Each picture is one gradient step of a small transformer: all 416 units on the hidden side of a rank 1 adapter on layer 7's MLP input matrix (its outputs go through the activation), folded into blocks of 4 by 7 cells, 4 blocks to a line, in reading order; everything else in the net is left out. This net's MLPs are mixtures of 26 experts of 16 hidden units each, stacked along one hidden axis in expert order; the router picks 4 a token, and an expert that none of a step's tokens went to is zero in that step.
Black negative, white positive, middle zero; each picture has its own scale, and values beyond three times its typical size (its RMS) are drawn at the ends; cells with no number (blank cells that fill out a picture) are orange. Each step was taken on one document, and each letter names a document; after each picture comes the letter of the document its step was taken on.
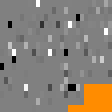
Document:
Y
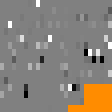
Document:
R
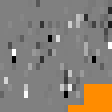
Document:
R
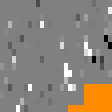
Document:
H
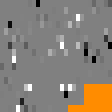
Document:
Y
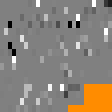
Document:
Y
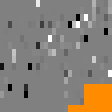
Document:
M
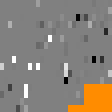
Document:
M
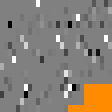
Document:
R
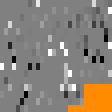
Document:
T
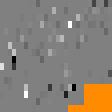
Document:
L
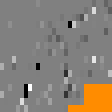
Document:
M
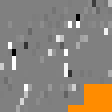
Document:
L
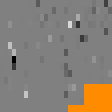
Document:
L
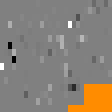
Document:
L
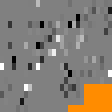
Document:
M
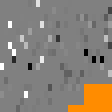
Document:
R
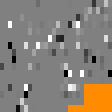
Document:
M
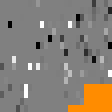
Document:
M
